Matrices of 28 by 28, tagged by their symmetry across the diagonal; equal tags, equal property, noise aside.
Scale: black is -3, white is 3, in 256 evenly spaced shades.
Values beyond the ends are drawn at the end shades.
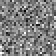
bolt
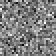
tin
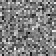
tin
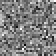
bolt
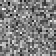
tin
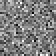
bolt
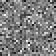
bolt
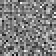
tin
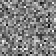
tin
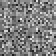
tin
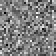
bolt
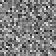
tin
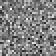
bolt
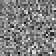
tin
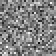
bolt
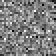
bolt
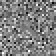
tin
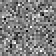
tin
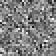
tin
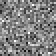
bolt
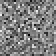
tin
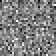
bolt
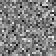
bolt
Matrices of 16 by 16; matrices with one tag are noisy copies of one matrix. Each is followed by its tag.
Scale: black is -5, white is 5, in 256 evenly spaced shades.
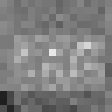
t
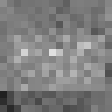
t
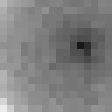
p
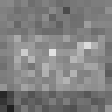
t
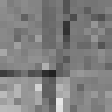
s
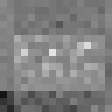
t
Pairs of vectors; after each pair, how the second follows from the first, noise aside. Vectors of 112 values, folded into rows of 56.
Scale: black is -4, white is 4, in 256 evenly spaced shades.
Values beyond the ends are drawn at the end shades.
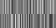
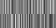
copied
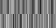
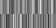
negated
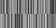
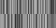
copied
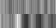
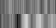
negated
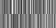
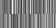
copied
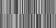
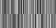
negated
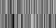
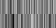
copied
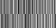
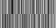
shuffled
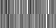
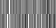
reversed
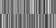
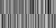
negated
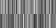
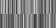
copied
